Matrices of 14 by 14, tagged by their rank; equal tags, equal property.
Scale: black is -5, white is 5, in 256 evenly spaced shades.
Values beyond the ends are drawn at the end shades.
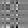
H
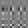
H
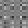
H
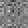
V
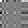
H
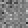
V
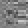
V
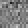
V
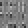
V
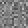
V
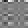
H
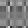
H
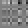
H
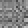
V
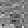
V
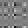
H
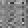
V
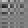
H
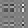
H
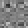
V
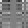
H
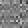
V
